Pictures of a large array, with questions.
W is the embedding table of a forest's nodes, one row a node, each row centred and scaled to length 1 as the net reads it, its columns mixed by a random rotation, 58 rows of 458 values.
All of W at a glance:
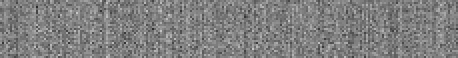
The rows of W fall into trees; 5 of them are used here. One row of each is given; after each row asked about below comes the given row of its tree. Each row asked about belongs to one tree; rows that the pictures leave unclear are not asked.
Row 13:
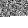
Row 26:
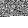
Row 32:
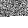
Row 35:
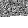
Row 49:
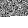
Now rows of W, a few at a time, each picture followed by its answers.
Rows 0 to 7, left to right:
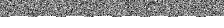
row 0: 49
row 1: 32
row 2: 13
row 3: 32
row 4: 26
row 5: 35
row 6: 13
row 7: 26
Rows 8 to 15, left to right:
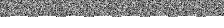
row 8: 49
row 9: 13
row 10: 13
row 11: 13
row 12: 26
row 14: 26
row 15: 32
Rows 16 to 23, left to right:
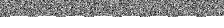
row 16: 13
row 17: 32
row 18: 26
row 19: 35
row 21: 13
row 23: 49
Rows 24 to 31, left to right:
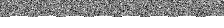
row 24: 49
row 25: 32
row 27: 13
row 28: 49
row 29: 49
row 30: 13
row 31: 13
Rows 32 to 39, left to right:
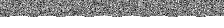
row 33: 32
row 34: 26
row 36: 35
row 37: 32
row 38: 32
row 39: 26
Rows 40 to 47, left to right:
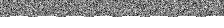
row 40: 35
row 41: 26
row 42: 32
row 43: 32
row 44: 49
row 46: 13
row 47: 13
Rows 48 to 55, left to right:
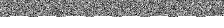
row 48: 35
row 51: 32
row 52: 32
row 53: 35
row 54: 49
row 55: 26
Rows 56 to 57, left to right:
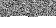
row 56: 32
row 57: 13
